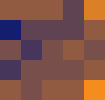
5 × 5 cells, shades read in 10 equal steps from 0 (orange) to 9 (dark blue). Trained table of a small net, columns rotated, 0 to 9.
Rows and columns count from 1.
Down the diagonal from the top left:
4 6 5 5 0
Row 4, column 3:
5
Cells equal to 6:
4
